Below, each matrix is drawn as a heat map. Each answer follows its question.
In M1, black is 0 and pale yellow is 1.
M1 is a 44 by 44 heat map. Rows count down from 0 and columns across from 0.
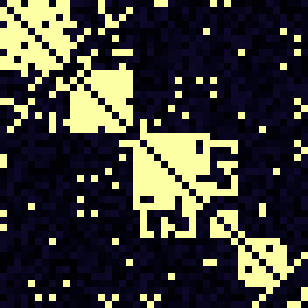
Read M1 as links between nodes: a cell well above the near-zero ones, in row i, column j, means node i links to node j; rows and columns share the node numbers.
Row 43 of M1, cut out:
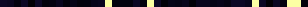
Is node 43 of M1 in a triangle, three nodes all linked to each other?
no
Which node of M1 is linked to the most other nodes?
node 20
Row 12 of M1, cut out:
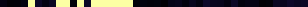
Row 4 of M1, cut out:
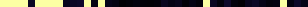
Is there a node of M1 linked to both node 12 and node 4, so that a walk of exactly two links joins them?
yes
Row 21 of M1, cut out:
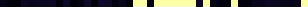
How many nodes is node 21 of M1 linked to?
11
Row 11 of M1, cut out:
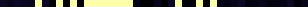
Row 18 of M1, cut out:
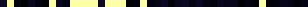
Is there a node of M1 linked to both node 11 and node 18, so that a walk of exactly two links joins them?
yes
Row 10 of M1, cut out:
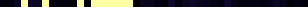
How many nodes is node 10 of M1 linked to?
9
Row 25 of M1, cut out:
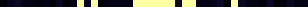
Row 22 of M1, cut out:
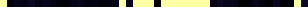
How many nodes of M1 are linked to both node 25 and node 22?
7
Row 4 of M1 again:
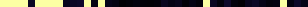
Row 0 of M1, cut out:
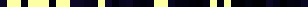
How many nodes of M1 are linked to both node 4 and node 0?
6
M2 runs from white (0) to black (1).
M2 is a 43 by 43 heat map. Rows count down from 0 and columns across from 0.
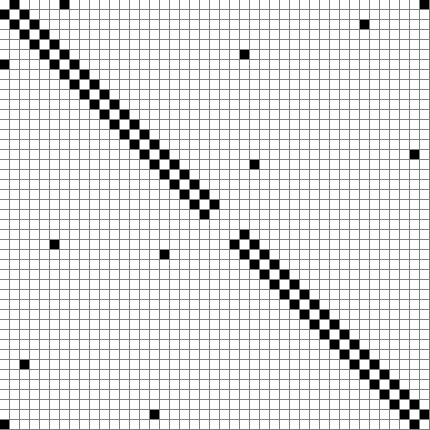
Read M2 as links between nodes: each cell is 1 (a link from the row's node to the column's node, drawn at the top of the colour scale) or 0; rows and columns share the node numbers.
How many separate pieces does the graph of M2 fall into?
2
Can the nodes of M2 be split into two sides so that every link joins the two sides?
no
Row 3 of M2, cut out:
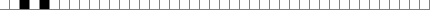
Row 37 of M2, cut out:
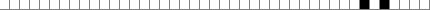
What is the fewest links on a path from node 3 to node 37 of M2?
3
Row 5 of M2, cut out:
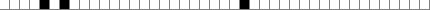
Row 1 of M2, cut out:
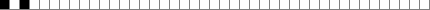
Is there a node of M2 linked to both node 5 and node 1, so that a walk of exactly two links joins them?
no
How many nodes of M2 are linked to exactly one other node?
2
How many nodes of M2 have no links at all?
1
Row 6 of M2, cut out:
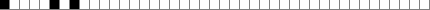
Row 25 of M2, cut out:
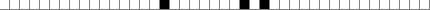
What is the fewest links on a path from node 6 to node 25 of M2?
3
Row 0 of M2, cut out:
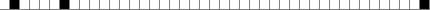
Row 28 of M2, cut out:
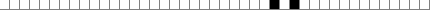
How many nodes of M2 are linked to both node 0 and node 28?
0
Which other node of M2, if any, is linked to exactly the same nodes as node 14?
none
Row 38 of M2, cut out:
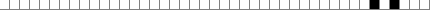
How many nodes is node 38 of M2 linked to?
2
